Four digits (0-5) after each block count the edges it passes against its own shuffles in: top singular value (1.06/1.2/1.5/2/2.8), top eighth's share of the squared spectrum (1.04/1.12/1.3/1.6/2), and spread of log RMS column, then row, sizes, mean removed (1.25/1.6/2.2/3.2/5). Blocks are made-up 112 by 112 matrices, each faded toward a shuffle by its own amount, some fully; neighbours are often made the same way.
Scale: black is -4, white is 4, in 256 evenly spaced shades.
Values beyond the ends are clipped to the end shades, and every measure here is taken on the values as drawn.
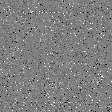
2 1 0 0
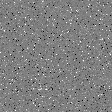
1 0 0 0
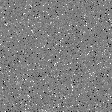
1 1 0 0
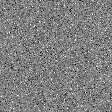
0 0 0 0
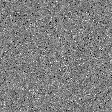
0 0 0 0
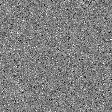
0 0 1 0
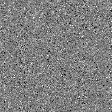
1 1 2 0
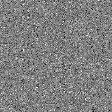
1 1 3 0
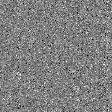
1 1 2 0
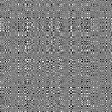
5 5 4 4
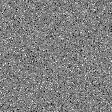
1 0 0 0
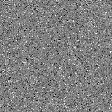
3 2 1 0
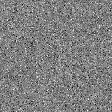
3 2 0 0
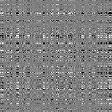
5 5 4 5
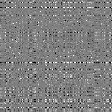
5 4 3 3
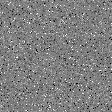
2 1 0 0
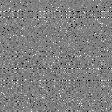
5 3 2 2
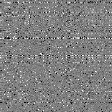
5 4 2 3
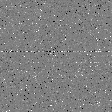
3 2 0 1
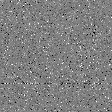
3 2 0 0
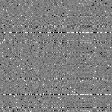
5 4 1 3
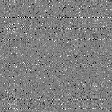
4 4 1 3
